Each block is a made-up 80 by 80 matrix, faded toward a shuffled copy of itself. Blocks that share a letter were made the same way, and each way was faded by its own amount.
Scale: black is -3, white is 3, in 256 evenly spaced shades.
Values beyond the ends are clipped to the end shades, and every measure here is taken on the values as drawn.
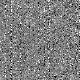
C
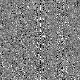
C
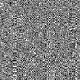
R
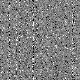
C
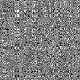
R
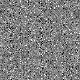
C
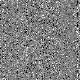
C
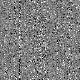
C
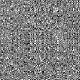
R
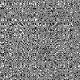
R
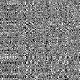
R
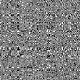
R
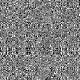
R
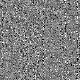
C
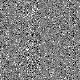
C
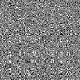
R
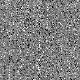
C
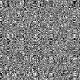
R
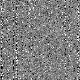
C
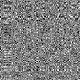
R
